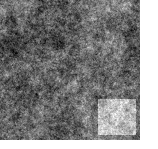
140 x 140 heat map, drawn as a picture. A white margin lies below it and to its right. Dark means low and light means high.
The bottom right is the ninth with the highest average. In the bottom right lies a patch that is higher than the rest. The halves do not mirror each other. The texture is blotchy.
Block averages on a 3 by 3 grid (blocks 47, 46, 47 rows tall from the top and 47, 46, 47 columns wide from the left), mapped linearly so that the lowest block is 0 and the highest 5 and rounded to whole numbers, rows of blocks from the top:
001 | 011 | 115
